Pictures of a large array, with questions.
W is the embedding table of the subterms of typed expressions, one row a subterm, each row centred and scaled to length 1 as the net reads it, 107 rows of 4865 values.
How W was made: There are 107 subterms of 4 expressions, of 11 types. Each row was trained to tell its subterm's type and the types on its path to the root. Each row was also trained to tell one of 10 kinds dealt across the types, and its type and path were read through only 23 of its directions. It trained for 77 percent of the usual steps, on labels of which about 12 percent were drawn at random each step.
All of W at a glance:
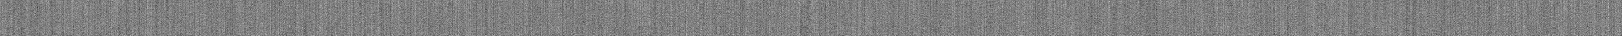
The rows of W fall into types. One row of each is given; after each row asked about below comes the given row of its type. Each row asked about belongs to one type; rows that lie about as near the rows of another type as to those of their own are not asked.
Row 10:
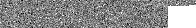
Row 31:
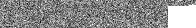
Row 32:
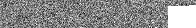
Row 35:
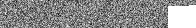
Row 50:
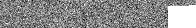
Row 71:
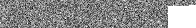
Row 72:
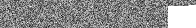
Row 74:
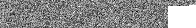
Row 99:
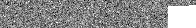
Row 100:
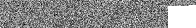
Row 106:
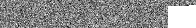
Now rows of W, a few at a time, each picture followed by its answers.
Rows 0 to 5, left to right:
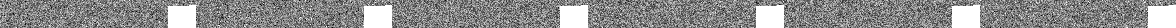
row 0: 74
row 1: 99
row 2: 100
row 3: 50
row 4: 74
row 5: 31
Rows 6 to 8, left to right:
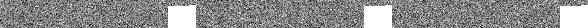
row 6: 50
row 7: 99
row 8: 50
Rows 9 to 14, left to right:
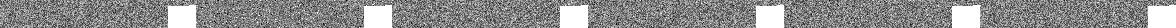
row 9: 100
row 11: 31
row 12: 100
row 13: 35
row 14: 71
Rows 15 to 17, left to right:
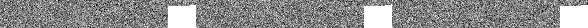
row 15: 99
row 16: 50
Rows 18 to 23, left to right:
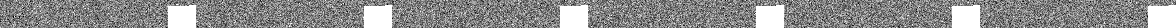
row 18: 106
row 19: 74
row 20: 100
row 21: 72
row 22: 32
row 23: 71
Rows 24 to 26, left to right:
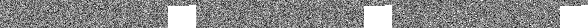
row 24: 72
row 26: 74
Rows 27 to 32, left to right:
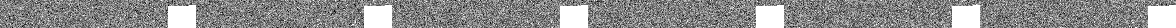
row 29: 99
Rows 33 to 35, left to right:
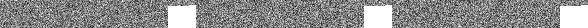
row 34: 99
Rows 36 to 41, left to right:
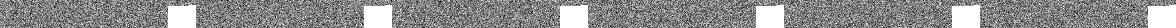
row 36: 72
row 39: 31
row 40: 71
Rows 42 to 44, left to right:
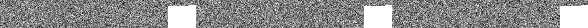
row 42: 71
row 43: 72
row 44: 32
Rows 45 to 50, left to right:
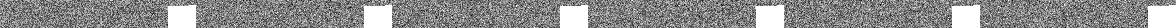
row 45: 31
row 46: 100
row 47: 35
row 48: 100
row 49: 32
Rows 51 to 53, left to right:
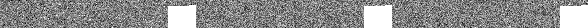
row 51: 32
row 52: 99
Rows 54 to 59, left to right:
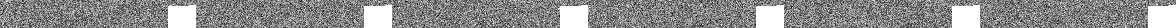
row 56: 32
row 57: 50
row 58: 10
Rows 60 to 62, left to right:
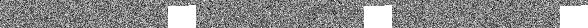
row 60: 72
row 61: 31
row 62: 99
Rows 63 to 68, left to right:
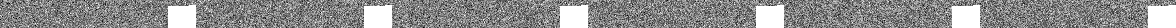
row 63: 35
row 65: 10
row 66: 74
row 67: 32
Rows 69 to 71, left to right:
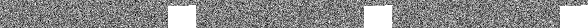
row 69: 50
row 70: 100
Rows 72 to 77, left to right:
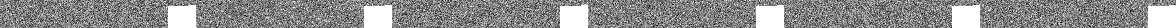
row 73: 10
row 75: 32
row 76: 50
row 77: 99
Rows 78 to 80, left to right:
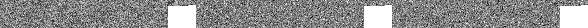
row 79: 35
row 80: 106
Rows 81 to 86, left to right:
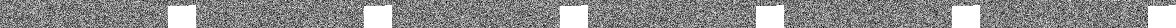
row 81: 71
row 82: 71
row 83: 32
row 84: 72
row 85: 71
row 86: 72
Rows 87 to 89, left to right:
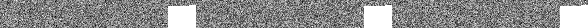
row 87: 10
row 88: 106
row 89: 71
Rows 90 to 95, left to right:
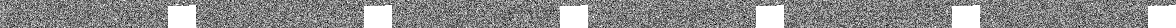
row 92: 31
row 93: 100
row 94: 100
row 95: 50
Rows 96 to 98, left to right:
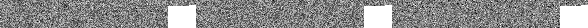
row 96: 74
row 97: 72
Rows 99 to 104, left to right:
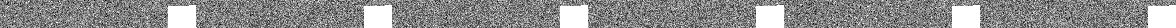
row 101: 71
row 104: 99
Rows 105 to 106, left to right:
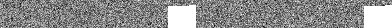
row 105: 74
